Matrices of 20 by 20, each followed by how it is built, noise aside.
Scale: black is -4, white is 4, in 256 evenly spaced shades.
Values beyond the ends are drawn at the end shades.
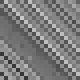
Toeplitz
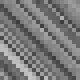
Toeplitz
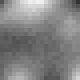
smooth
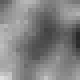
smooth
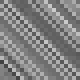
Toeplitz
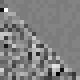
lower triangular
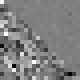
lower triangular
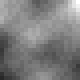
smooth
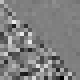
lower triangular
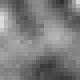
smooth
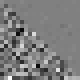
lower triangular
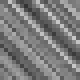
Toeplitz
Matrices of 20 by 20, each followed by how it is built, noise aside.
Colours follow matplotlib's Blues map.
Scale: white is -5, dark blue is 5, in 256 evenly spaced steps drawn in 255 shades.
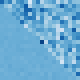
upper triangular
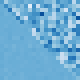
upper triangular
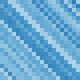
Toeplitz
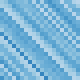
Toeplitz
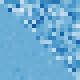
upper triangular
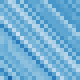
Toeplitz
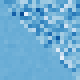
upper triangular
